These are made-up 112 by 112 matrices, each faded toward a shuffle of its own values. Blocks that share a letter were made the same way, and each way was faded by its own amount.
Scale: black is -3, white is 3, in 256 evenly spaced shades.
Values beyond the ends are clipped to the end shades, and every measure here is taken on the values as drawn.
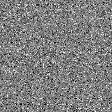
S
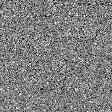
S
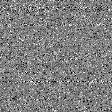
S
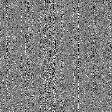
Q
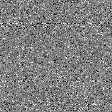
S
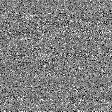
S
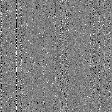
Q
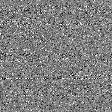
S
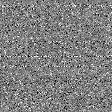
S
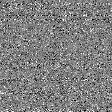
S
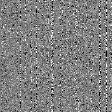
Q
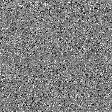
S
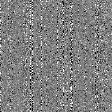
Q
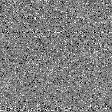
S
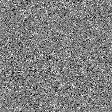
S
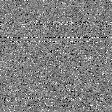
S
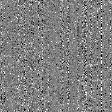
Q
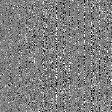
Q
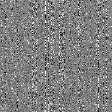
Q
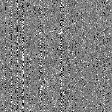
Q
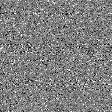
S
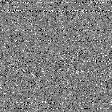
S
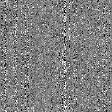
Q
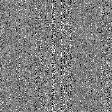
Q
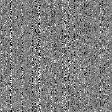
Q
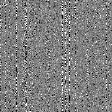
Q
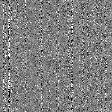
Q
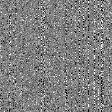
Q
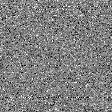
S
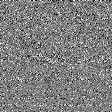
S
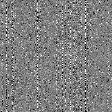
Q
